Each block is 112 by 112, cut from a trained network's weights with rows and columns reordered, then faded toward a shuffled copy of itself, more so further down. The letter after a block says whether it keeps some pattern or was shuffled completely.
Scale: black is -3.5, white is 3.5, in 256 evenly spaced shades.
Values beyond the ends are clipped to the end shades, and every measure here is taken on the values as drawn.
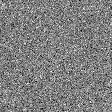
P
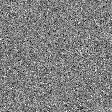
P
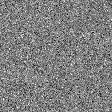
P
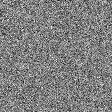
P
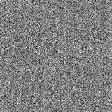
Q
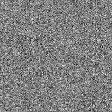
Q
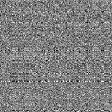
Q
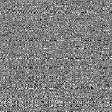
Q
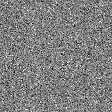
P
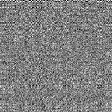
Q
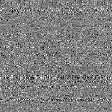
Q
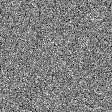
P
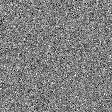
P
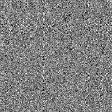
Q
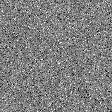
P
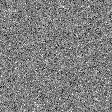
P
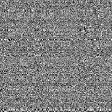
Q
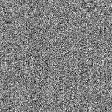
Q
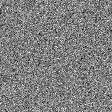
P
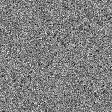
P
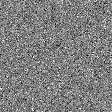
P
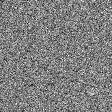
P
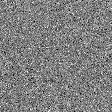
P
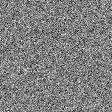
P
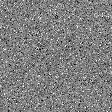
P
